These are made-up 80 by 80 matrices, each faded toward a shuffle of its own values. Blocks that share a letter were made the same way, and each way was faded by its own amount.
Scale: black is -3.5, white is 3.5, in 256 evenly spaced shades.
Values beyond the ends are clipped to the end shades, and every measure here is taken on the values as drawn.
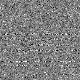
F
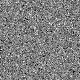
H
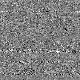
F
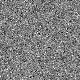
H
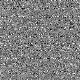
F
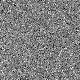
H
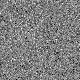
H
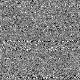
F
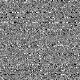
F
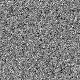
H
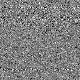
F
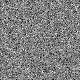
H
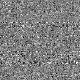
F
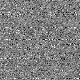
F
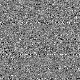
F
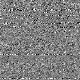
F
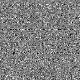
F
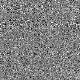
F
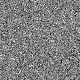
H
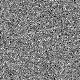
H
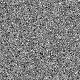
H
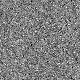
H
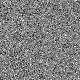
H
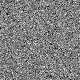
H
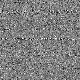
F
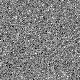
H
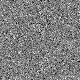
H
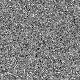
H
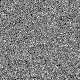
H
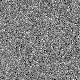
H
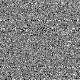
F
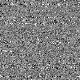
F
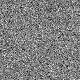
H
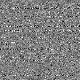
F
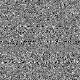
F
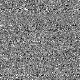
F
